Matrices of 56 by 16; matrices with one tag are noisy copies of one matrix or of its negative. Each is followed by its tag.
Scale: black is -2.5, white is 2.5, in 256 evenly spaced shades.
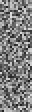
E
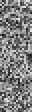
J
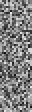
E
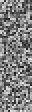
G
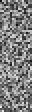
E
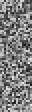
G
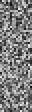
E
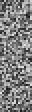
G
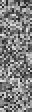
J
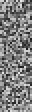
G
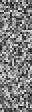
E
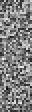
G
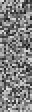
G
